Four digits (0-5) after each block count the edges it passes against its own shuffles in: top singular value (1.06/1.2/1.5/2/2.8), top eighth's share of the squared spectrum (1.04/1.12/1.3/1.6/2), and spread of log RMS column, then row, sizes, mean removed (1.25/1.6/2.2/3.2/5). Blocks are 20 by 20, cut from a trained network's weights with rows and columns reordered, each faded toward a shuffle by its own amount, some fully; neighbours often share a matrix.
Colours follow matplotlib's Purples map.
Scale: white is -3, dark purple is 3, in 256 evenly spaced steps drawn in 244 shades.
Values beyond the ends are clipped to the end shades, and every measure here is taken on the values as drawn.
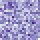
1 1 0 0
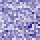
0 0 0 0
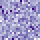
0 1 0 0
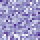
1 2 0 0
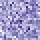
0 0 0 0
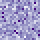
0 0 0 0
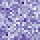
0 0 1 0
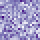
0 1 0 0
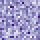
1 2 0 1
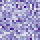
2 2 0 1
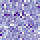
2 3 0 2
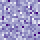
0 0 0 0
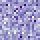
0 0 0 0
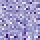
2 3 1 1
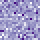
0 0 0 1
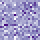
3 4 1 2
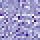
3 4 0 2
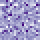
2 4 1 1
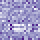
3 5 0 2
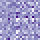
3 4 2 1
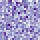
0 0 0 0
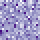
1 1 0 0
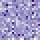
1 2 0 0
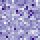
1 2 0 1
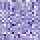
3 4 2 1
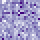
1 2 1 0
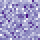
0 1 0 0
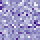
2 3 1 1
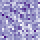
1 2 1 0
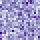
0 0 0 0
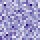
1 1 0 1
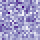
1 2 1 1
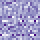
2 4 0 2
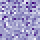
2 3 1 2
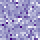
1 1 0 0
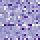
2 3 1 2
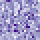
2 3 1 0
